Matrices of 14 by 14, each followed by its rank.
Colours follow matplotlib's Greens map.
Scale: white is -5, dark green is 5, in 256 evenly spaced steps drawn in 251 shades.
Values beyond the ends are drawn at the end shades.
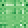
three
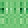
one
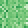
three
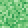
full rank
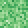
full rank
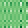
one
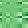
one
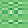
one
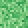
full rank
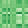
one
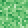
full rank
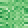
three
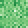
three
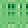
one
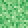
full rank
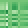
one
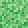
full rank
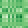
one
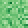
three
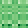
one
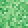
full rank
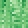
three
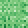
three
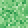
full rank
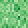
three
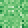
three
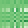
one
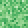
full rank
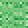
three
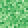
full rank
